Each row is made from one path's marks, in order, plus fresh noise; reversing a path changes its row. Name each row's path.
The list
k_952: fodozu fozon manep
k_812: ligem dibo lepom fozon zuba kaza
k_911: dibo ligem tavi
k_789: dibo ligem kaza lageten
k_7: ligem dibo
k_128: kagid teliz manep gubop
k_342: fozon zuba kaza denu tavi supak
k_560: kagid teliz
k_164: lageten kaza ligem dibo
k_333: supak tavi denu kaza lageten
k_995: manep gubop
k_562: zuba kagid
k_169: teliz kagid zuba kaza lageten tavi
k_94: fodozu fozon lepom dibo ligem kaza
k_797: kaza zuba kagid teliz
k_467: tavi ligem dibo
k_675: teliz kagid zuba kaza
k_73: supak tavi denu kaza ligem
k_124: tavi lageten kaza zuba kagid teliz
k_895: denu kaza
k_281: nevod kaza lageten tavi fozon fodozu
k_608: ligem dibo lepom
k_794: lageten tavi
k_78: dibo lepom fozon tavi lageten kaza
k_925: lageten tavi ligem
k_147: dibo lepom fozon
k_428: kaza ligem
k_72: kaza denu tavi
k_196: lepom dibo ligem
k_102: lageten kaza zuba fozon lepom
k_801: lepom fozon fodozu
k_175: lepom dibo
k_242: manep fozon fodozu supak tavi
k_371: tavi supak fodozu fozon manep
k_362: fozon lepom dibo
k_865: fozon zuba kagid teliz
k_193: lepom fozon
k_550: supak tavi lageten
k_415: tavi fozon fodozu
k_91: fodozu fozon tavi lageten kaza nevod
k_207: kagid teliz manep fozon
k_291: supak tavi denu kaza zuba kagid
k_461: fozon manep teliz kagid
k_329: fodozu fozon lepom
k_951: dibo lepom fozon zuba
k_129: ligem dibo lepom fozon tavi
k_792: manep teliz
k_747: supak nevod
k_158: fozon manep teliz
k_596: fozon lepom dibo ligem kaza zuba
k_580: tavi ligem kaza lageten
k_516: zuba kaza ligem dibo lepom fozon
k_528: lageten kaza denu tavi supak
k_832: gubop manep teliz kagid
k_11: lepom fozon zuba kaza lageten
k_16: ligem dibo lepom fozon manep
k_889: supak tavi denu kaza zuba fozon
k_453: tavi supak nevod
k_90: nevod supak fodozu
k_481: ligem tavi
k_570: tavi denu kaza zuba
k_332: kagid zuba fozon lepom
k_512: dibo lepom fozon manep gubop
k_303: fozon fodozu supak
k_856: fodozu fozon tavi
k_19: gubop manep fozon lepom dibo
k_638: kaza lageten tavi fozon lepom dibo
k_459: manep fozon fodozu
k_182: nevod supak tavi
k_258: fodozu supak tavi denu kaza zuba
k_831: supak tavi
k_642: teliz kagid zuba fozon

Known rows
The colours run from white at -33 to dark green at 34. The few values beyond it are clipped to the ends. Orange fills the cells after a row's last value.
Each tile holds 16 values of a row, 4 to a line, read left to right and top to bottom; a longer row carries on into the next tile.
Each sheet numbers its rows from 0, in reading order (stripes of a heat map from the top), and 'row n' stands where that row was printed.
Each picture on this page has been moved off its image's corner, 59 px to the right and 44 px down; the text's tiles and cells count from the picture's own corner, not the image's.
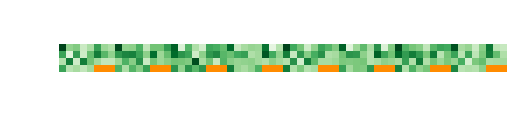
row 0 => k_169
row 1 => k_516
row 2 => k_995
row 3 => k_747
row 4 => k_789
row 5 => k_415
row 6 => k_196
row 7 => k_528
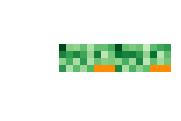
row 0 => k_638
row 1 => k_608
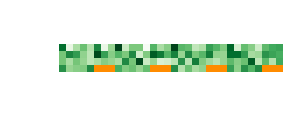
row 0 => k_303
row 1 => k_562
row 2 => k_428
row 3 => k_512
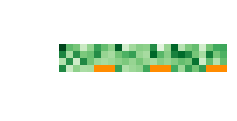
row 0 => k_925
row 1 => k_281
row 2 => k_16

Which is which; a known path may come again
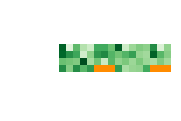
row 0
k_995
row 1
k_281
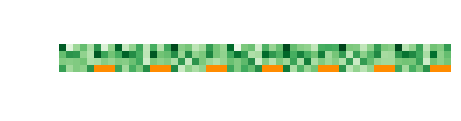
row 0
k_415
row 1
k_329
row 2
k_481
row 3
k_952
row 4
k_7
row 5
k_78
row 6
k_147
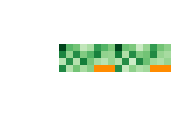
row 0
k_428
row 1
k_925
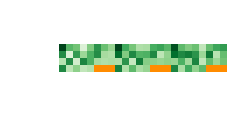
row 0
k_580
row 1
k_164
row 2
k_608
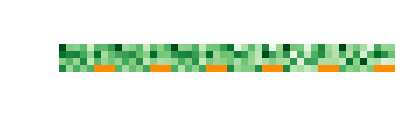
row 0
k_175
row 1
k_102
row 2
k_516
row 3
k_303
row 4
k_333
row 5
k_675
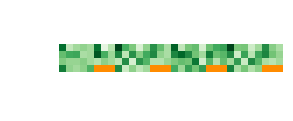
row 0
k_747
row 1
k_73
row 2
k_16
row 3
k_895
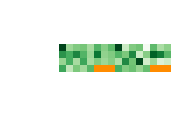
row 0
k_129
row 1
k_562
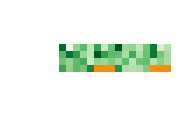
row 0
k_459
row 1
k_91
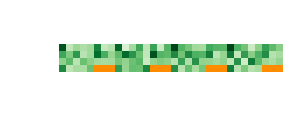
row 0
k_831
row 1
k_801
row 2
k_94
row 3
k_789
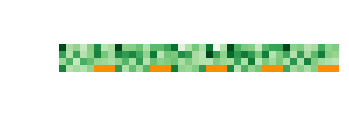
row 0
k_550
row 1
k_638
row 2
k_90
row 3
k_196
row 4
k_11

